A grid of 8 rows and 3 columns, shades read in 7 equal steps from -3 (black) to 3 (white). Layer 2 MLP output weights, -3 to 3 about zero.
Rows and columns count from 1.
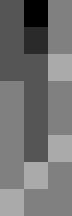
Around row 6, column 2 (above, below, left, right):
-1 1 0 1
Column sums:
-2 -8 2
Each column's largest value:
1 1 1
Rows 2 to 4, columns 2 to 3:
-2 0 / -1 1 / -1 0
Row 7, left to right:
0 1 0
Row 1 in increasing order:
-3 -1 0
